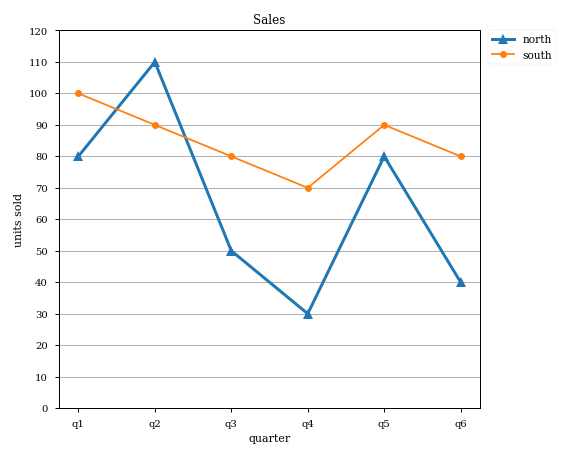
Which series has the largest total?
south
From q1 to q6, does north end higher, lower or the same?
lower
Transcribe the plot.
Title: Sales
x-axis: quarter, ticks q1 q2 q3 q4 q5 q6
y-axis: units sold, ticks 0 10 20 30 40 50 60 70 80 90 100 110 120
Legend: north, south
Values:
north: 80 110 50 30 80 40
south: 100 90 80 70 90 80
